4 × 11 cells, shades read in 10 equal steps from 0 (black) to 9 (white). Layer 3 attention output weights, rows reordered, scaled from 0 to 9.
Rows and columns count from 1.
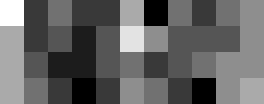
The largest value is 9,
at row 1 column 1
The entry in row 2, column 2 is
2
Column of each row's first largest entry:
1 6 1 1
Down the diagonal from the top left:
9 2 1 0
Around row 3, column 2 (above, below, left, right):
2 4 6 1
